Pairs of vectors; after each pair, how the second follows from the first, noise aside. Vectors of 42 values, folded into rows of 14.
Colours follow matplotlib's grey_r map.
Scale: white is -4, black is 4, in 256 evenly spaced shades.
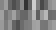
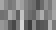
reversed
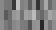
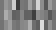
negated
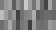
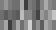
reversed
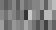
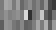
negated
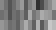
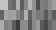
reversed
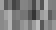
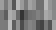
reversed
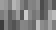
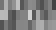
reversed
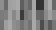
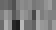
reversed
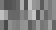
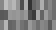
negated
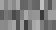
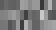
negated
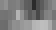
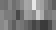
negated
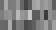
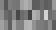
negated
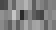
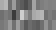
negated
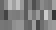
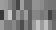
reversed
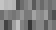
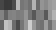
negated
